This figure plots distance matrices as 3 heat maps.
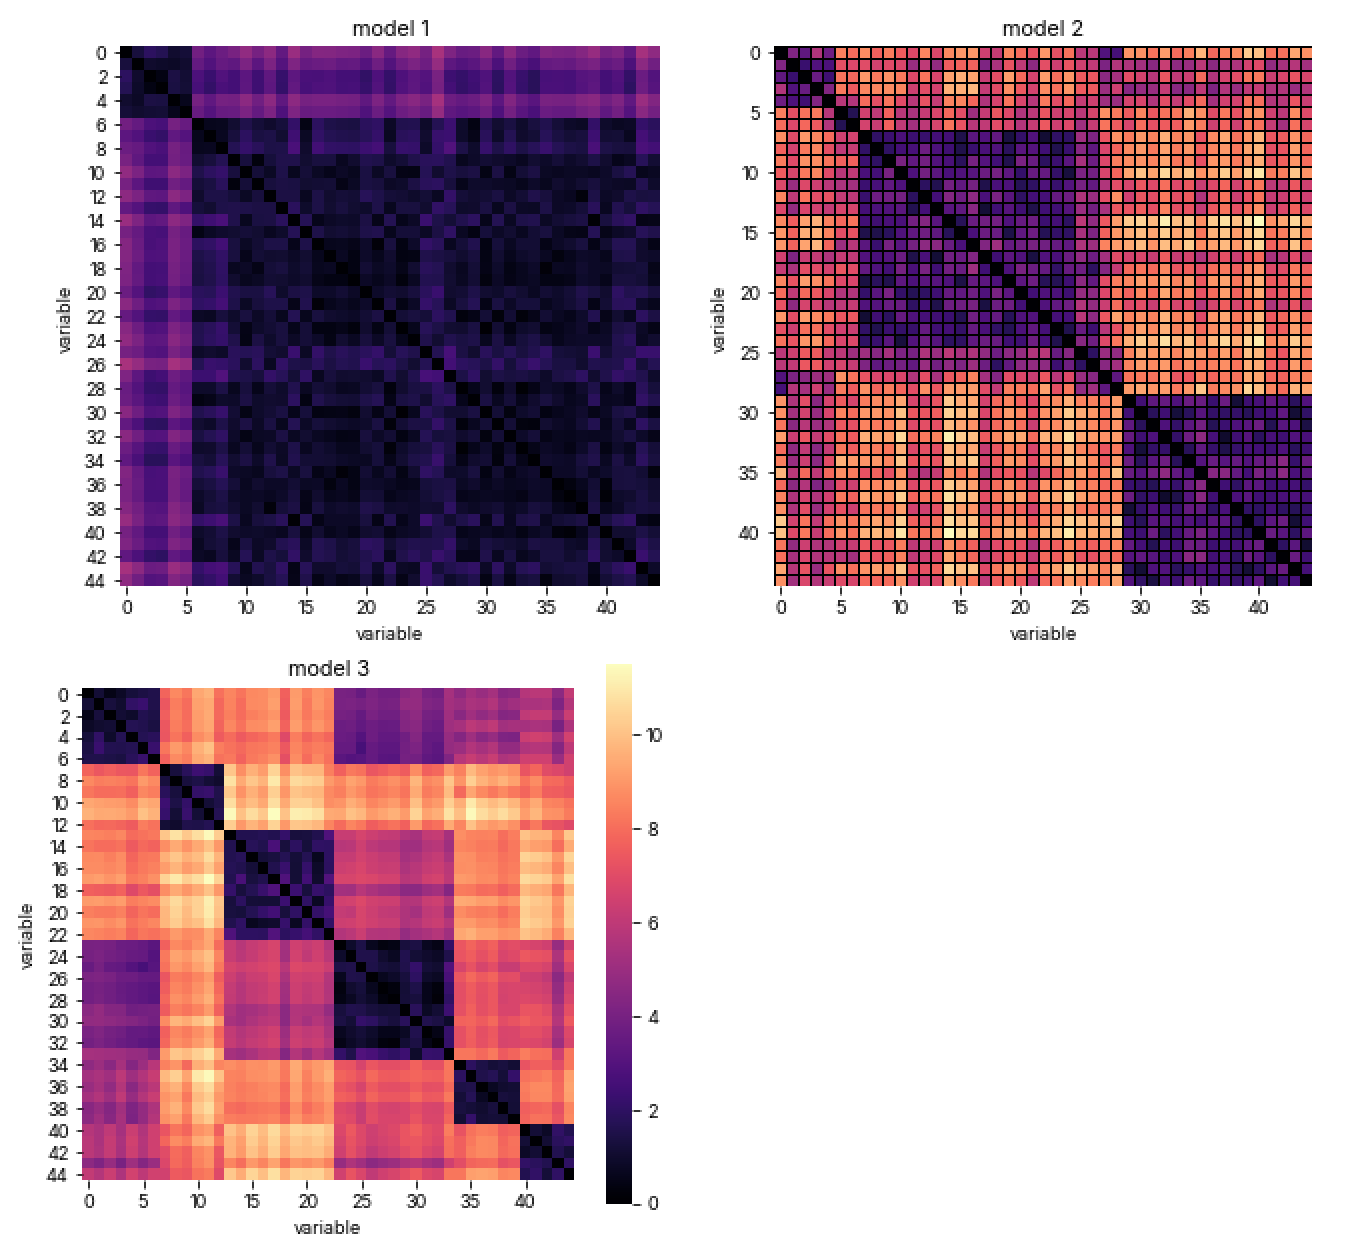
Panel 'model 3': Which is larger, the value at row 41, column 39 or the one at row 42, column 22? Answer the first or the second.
the second
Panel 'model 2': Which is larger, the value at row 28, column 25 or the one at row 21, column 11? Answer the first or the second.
the first
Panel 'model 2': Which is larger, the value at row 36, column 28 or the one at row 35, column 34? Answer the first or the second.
the first
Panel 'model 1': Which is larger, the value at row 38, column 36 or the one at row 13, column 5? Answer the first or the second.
the second
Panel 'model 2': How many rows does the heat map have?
45
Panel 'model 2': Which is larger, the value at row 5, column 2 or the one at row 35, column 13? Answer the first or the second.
the first
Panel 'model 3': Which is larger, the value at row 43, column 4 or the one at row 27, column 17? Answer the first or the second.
the second
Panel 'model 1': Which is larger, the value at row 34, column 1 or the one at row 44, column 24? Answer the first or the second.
the first
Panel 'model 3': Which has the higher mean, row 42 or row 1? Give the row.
42
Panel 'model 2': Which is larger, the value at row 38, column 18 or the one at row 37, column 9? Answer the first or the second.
the second
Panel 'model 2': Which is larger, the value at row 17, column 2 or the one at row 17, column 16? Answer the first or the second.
the first
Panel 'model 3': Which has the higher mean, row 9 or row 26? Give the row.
9
